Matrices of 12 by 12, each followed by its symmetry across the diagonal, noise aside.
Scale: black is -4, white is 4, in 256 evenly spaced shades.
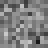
neither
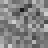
neither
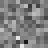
neither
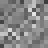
symmetric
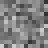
antisymmetric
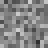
neither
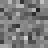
neither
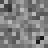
symmetric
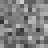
antisymmetric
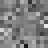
antisymmetric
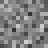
symmetric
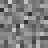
antisymmetric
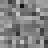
neither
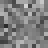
antisymmetric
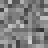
antisymmetric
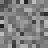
symmetric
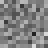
symmetric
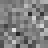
antisymmetric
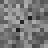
symmetric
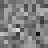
neither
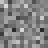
neither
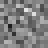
antisymmetric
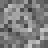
symmetric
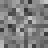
symmetric
